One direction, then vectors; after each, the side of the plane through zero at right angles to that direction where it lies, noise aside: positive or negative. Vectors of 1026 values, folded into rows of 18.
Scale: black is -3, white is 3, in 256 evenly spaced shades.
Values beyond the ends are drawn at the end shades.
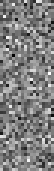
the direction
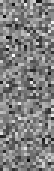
negative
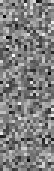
negative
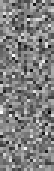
negative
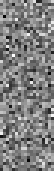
negative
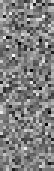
negative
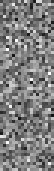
positive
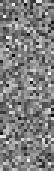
positive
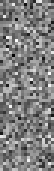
positive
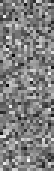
positive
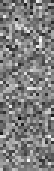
positive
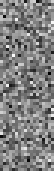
negative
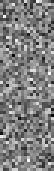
positive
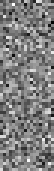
positive
